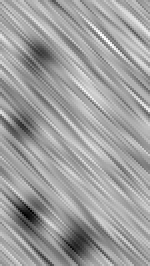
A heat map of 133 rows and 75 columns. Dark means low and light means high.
Odd rows or columns: none. Average level on the scale: 60%. Dips: four. Mirror symmetry: none. Grain: diagonal, down to the right.
